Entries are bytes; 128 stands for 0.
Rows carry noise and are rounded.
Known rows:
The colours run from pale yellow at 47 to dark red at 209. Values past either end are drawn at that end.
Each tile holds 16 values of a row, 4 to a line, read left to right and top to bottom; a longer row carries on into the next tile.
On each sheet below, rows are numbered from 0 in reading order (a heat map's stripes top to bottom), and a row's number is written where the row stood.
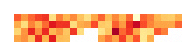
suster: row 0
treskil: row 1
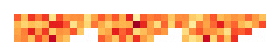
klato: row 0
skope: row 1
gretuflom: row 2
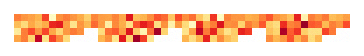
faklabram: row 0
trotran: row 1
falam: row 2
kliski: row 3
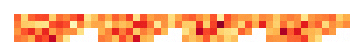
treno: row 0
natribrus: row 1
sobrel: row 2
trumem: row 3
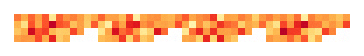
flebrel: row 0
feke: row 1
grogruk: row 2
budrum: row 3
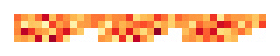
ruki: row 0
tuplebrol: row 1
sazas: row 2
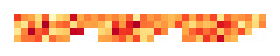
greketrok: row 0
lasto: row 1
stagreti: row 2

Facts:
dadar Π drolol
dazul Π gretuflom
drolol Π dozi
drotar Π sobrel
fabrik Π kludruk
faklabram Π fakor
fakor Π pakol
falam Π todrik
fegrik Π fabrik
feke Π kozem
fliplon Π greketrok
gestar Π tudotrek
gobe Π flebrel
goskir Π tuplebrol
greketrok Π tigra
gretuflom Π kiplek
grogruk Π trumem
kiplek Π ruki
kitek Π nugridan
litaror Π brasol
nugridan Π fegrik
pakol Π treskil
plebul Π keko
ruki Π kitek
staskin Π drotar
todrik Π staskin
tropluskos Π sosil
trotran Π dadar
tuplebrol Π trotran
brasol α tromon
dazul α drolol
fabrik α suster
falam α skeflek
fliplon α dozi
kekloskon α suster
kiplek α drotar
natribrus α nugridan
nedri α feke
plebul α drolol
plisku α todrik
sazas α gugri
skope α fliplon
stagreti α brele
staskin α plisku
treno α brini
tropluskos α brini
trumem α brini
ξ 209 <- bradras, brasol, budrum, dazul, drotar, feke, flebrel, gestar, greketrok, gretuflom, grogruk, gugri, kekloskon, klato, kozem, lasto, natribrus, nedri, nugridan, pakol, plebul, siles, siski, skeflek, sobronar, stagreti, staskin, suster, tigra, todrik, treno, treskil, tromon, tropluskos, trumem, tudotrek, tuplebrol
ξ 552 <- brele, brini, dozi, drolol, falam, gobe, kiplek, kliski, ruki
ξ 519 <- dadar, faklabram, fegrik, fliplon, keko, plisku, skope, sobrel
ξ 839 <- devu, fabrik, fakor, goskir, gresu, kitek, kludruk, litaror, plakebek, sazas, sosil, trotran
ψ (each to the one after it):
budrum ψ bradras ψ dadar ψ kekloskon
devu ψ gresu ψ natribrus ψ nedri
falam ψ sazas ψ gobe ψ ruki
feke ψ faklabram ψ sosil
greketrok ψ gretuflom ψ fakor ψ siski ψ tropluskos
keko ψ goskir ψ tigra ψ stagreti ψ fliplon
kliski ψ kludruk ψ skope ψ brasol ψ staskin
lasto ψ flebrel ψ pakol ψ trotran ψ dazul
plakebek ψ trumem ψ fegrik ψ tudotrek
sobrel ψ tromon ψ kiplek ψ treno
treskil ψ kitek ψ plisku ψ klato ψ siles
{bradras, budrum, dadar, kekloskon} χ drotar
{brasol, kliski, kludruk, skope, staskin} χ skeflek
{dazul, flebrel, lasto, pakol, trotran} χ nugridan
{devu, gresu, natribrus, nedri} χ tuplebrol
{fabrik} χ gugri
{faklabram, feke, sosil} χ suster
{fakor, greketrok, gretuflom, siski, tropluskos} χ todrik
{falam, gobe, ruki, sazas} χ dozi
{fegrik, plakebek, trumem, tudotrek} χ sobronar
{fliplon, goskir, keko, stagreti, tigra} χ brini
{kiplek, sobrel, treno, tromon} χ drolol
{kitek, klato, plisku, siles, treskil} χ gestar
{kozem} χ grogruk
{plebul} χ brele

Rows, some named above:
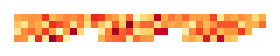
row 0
dadar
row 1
greketrok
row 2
plebul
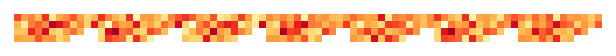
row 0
kludruk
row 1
kitek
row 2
fabrik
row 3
budrum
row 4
gobe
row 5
kitek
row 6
bradras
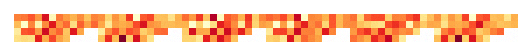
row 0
drotar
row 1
pakol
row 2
staskin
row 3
todrik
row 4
treno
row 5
pakol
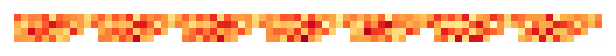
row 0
tromon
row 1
brasol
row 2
siski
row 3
kekloskon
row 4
budrum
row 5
fliplon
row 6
litaror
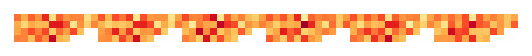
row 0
brasol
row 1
klato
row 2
brele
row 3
skope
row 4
stagreti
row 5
flebrel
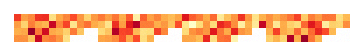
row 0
brini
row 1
lasto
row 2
fegrik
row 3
dazul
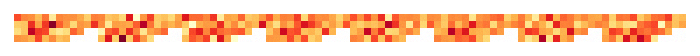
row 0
keko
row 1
fakor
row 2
nugridan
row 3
tromon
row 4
plisku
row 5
trumem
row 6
kiplek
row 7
tropluskos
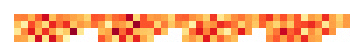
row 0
drolol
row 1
dozi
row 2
goskir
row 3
tigra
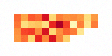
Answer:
sosil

